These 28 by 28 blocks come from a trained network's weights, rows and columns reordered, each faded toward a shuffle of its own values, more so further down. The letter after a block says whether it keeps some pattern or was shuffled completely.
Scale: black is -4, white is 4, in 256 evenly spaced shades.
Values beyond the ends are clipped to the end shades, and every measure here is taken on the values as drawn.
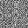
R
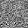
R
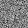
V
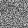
V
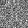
R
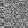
R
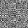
R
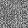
R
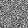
R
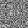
R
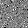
V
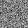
V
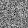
V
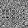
R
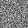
V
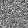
V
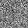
V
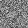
V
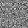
R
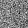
V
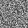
V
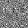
R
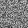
V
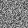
V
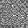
R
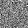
V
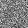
V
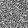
V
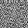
R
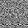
R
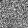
V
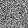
V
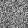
R
